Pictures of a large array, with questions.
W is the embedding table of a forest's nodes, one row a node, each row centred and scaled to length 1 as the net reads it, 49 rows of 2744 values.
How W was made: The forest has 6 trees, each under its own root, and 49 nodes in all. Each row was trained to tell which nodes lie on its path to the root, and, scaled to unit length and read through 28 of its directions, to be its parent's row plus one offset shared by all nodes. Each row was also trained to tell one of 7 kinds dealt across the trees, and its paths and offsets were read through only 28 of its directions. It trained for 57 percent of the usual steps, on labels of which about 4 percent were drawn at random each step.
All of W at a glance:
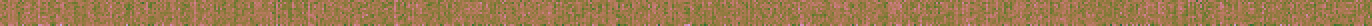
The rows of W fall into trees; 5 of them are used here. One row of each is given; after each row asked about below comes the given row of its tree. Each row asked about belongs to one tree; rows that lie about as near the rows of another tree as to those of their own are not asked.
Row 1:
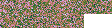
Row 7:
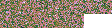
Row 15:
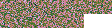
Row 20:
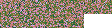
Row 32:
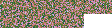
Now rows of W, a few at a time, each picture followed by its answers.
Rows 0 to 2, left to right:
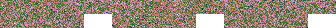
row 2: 20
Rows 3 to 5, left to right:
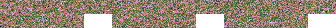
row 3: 1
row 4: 7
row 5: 32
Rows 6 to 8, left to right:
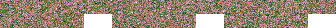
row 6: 7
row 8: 20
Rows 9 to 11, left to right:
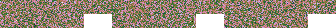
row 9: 15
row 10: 7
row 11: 15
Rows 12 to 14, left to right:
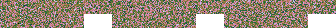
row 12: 15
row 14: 15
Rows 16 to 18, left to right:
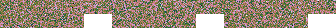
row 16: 7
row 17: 20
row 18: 7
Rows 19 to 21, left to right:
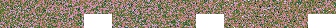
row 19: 7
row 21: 1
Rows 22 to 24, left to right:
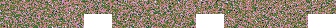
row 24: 7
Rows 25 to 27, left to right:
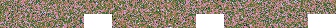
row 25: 7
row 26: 7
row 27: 15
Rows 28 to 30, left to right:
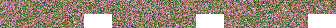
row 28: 1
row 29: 7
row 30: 1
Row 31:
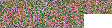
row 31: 32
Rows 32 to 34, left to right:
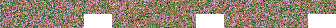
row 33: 1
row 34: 15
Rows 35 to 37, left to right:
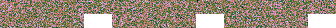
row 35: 1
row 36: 15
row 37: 32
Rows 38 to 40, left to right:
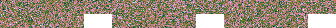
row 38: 15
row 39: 20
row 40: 1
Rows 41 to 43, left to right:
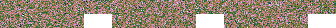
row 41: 7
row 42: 20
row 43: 15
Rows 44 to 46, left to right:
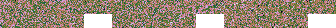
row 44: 1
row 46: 1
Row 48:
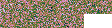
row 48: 1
